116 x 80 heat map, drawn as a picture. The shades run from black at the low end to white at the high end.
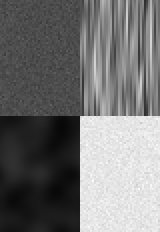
It is made of 2 by 2 panels. Panel 1,1: low, fine-grained, faint in contrast. Panel 1,2: middling, streaked downward, strong in contrast. Panel 2,1: very low, smooth, faint in contrast. Panel 2,2: very high, fine-grained, faint in contrast.
